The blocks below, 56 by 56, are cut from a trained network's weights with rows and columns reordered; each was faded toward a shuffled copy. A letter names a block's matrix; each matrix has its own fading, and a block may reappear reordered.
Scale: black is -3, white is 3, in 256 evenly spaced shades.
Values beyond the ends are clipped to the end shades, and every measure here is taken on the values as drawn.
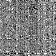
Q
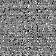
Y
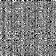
Q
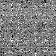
Y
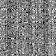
Q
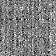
Q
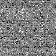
Y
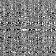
Q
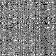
Q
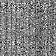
Q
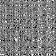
Q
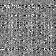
Q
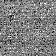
Y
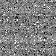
Y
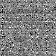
Y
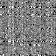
Q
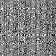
Q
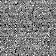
Y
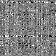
Q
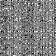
Q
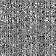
Q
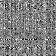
Q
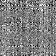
Q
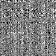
Q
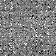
Y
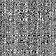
Q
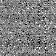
Y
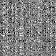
Q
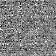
Y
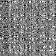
Q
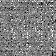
Y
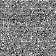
Y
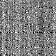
Q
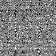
Y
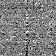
Y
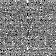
Y
